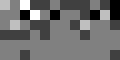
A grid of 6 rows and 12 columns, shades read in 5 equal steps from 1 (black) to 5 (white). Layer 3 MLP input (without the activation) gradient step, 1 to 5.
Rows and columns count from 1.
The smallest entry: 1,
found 5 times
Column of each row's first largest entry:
3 4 2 4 1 1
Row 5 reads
3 3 3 3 3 3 3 3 3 3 3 3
